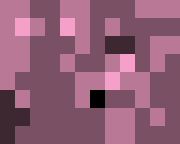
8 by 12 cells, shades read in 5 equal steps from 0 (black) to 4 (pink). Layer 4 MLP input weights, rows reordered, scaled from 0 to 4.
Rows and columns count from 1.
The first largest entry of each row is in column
1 2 1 9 8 2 8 8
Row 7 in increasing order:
1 1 2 2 2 2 2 2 2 3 3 3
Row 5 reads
3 2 2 2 2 3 3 4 3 3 2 2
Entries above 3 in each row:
0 2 0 1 1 0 0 0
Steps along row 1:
same down same up same down same same up same same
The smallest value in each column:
1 1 2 2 2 2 0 1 1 2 2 2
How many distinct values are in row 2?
3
